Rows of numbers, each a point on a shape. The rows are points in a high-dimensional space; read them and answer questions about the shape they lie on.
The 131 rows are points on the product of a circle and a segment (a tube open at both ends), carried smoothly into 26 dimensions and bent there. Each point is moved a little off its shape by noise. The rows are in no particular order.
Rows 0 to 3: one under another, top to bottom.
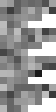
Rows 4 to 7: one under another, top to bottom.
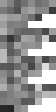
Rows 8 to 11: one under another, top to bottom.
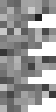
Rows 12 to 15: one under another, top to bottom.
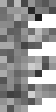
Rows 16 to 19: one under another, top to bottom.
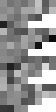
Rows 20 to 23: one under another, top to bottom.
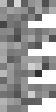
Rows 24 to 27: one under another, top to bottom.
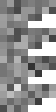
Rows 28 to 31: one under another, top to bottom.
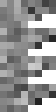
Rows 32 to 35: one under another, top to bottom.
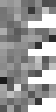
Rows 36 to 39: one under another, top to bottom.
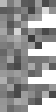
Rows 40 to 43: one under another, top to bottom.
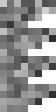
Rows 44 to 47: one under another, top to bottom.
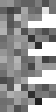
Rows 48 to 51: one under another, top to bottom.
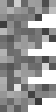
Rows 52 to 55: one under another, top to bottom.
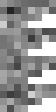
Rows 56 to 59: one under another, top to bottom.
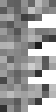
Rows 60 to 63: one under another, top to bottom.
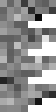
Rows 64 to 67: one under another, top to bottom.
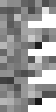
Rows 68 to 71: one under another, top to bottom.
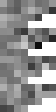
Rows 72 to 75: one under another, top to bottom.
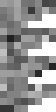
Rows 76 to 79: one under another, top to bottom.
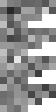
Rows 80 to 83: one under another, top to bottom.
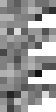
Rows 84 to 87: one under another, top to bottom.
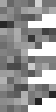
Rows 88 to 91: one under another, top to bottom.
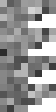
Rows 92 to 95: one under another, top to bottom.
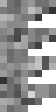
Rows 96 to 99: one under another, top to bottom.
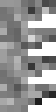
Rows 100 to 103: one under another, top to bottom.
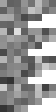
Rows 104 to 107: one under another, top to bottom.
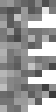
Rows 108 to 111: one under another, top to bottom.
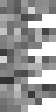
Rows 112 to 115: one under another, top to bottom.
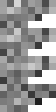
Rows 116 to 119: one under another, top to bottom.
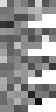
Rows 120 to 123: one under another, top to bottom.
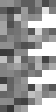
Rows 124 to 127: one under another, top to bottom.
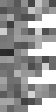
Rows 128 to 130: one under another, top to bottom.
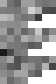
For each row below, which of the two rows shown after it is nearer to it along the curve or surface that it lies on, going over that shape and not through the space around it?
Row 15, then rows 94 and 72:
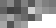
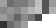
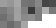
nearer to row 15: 94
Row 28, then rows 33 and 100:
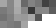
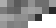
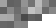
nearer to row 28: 33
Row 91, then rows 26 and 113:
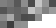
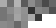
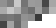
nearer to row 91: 113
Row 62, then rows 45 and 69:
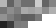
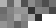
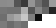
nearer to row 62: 45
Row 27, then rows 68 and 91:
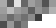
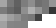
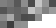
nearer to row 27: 91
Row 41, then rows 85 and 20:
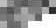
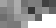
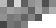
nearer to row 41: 85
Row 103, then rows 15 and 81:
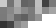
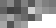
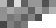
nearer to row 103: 81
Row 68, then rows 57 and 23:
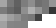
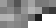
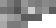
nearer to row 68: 23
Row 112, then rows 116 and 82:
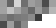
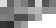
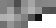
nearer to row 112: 116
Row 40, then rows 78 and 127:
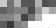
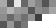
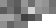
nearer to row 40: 78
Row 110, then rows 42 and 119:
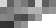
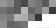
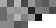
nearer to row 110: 119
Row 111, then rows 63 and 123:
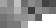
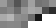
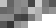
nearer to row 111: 123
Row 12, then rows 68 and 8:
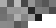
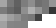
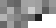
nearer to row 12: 68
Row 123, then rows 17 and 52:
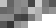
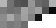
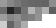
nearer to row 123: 52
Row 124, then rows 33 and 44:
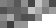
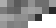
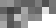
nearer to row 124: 33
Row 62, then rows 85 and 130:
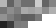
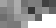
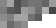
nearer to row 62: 85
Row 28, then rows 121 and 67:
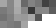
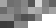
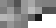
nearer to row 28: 121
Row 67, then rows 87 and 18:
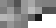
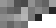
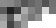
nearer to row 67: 87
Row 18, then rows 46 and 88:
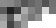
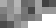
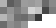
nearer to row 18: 46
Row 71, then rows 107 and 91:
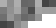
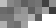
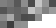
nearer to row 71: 107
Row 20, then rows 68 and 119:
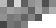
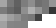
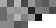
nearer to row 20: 119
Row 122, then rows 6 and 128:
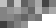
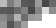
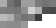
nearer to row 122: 6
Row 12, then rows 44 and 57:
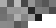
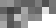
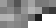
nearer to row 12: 44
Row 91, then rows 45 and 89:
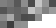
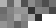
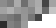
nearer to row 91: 89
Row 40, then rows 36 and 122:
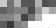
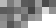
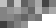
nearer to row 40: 36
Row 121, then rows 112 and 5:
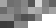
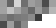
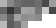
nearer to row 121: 112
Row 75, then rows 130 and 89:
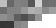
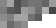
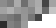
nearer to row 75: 89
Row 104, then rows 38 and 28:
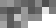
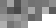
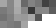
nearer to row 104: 28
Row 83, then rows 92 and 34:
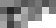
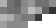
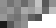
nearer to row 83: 92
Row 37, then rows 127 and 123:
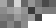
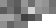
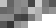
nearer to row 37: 123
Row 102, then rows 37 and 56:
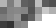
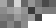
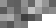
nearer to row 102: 37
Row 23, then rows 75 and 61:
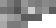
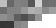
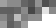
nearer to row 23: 75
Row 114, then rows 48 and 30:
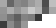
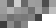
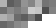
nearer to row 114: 30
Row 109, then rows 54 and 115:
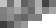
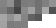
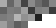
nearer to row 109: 115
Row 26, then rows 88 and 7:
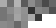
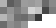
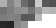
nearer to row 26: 7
